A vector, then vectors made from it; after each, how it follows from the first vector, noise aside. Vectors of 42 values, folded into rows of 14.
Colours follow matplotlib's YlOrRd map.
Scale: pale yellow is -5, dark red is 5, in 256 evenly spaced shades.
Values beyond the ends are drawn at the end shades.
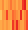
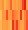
copied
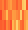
negated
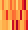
scaled up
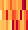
scaled up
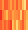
negated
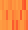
shrunk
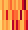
scaled up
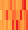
copied
